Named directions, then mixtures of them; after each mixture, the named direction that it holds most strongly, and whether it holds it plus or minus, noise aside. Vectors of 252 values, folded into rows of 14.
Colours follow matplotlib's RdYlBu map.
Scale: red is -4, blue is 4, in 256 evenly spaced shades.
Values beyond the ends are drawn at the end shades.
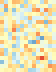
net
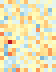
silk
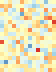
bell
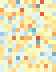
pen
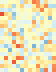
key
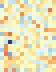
silk, minus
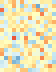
net, plus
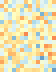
net, minus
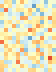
bell, plus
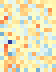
silk, minus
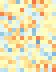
pen, plus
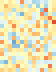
bell, plus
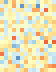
net, plus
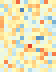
bell, minus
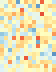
pen, plus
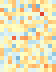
pen, plus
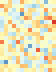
bell, plus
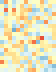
net, minus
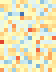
bell, plus
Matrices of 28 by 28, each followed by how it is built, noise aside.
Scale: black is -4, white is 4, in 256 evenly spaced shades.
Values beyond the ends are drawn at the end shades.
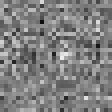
low rank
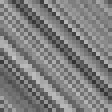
Toeplitz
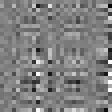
low rank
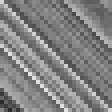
Toeplitz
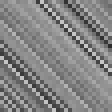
Toeplitz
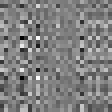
low rank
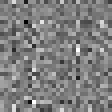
low rank
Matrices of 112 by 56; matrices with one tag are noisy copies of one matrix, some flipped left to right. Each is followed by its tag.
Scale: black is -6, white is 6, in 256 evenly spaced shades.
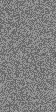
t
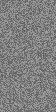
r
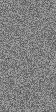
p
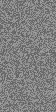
t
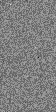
r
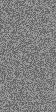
t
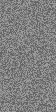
t
